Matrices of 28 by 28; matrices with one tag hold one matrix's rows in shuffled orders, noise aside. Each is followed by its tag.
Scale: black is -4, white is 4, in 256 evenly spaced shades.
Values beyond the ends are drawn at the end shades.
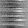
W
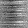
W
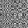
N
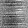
W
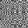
N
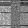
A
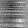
W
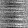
W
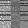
A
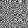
N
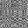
N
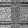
A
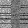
A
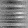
W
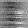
W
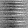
W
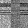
A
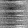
W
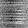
W
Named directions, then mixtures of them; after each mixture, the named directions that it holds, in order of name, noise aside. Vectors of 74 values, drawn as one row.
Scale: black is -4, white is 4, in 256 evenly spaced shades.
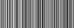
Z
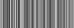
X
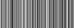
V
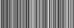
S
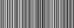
Z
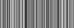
V, X, Z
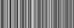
S, X, Z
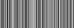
S, V, Z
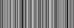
V, X, Z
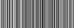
X, Z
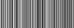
V, Z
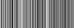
V, Z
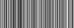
Z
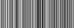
V, Z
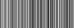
S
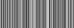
S, V, Z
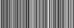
S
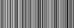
X, Z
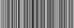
S, V, X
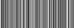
S, V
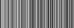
S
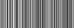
Z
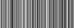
V
